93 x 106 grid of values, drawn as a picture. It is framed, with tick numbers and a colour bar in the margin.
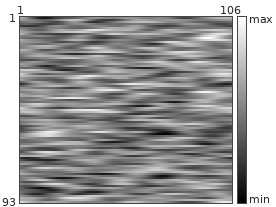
The histogram is bell-shaped. No overall slope runs across the table. Streaks run across, left to right. The halves do not mirror each other. On average the colour sits 50% of the way up the scale.
